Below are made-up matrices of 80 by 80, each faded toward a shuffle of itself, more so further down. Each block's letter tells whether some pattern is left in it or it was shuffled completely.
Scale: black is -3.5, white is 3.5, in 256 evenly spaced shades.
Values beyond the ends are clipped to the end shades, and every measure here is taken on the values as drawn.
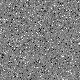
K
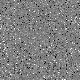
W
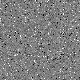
W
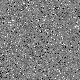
K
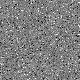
K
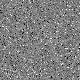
K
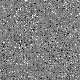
W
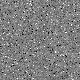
K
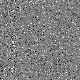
W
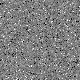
K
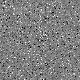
W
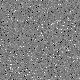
K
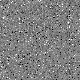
W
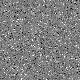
K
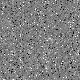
W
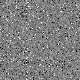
W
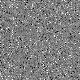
W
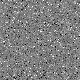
W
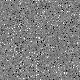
W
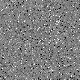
W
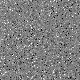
W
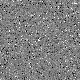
K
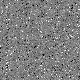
W
